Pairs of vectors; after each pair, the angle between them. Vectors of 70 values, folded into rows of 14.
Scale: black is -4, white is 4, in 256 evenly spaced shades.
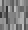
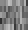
orthogonal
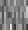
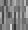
nearly parallel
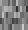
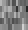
nearly parallel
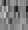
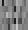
orthogonal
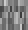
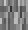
nearly parallel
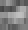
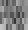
partly opposed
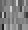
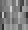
nearly parallel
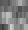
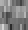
nearly opposite
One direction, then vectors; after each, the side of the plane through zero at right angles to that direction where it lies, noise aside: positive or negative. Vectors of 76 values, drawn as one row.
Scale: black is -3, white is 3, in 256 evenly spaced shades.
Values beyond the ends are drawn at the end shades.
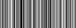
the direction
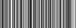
positive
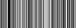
negative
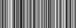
positive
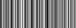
negative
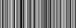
positive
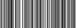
negative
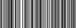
negative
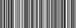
negative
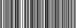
negative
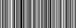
positive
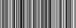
positive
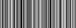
positive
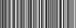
positive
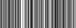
negative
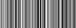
negative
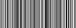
positive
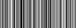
positive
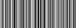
positive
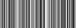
negative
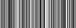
negative
